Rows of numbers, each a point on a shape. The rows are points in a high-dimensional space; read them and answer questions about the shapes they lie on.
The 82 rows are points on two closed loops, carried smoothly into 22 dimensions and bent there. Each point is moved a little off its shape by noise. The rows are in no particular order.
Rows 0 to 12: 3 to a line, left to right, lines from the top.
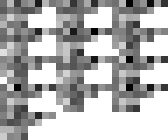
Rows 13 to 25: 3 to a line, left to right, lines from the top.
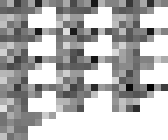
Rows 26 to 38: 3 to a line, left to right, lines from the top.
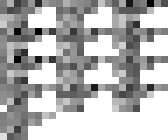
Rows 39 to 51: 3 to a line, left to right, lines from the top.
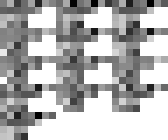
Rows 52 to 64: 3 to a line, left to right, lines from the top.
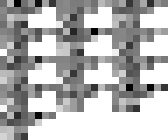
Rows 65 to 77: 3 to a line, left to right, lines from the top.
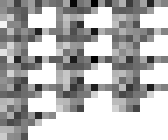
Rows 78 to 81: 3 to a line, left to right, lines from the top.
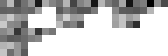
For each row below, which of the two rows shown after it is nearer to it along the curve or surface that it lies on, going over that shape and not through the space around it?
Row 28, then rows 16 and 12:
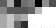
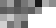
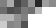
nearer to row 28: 12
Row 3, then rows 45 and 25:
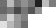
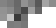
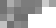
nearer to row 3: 25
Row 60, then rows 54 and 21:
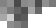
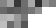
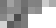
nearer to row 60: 54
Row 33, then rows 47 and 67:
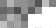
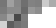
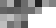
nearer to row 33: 47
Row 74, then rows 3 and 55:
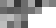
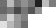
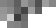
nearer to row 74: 3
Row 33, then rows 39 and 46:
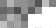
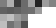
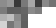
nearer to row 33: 39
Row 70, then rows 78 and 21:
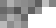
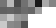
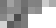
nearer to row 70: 21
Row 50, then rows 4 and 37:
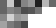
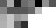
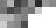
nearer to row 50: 37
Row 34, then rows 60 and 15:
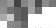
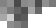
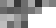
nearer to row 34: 60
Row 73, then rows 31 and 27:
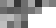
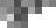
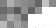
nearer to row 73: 31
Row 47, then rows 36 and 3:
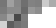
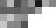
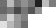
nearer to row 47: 3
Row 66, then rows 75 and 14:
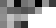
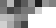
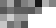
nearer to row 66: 75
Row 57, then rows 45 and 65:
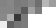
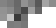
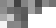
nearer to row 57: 45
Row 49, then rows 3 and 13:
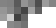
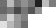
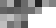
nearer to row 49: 13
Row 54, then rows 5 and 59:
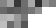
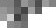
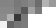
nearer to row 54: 5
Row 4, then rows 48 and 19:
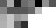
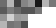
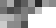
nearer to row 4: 19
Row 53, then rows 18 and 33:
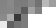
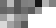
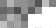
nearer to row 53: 33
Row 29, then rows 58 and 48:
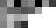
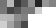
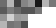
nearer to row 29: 58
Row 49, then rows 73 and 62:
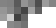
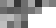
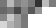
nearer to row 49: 73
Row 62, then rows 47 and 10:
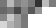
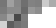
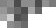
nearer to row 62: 47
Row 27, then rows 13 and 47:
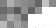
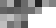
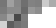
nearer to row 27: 47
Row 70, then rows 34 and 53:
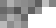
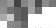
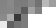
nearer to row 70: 53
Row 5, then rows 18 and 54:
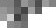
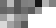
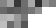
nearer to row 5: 54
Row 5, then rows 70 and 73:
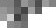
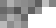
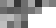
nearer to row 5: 73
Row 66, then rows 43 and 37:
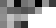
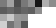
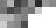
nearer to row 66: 37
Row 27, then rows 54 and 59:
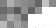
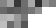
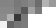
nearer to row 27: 59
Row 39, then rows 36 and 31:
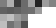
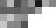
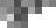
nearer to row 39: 36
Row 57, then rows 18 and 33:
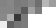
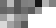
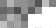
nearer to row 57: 33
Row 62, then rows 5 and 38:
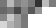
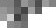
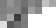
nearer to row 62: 38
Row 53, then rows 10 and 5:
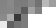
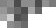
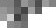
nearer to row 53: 5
